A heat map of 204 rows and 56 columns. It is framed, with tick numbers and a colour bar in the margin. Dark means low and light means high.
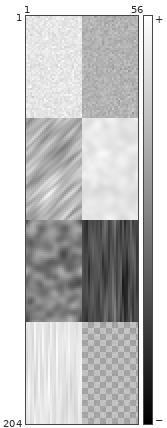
The table splits into 4 rows of 2 panels. Panel 1,1: very high, fine-grained, faint in contrast. Panel 1,2: high, fine-grained, faint in contrast. Panel 2,1: high, slanting up to the right. Panel 2,2: very high, blotchy, faint in contrast. Panel 3,1: middling, blotchy. Panel 3,2: low, streaked downward. Panel 4,1: very high, streaked downward, faint in contrast. Panel 4,2: high, checkered.
